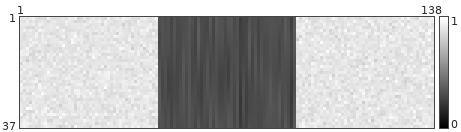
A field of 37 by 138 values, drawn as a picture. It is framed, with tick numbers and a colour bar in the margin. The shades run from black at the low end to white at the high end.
It is made of 1 by 3 panels. Panel 1,1: very high, fine-grained, faint in contrast. Panel 1,2: low, streaked downward, faint in contrast. Panel 1,3: very high, fine-grained, faint in contrast.
